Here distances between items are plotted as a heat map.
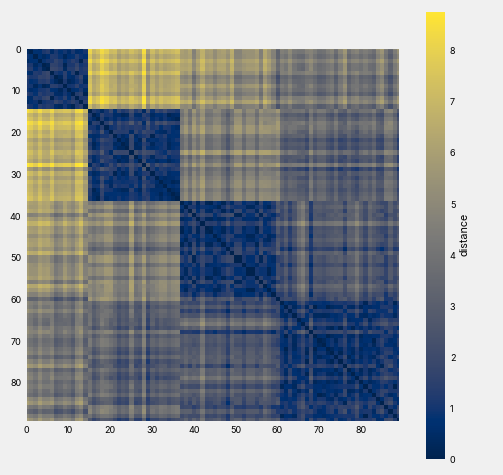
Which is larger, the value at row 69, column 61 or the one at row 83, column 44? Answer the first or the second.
the second
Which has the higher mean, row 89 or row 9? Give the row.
9
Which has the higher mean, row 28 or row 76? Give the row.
28
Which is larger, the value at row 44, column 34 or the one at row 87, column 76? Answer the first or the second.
the first
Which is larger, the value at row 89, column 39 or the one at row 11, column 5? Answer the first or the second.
the first
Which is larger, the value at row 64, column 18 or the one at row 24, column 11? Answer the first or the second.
the second
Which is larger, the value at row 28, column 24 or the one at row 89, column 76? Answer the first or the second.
the first
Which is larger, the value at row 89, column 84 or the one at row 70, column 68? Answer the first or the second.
the second
